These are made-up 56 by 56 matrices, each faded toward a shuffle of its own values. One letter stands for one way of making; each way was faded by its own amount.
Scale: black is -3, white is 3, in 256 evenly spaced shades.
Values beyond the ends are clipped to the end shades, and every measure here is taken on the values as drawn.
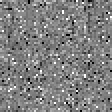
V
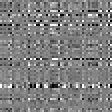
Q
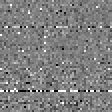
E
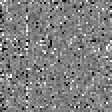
V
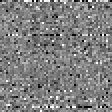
E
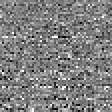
E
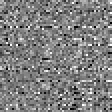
E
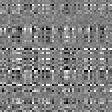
Q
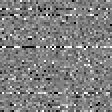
E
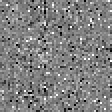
V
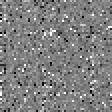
V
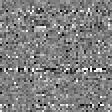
E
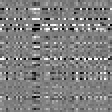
Q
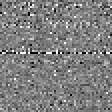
E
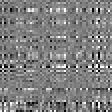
Q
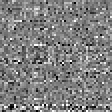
E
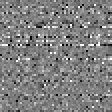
E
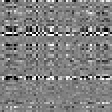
Q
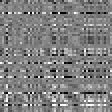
Q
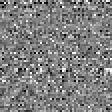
E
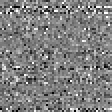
E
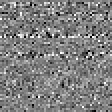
E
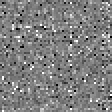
V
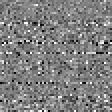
E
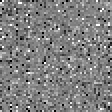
V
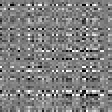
Q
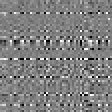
Q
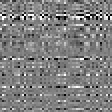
Q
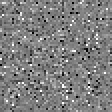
V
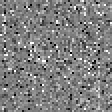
V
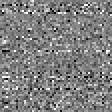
E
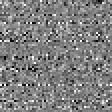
E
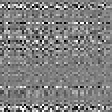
Q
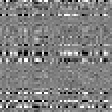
Q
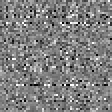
E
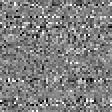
E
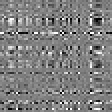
Q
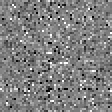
V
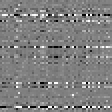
Q
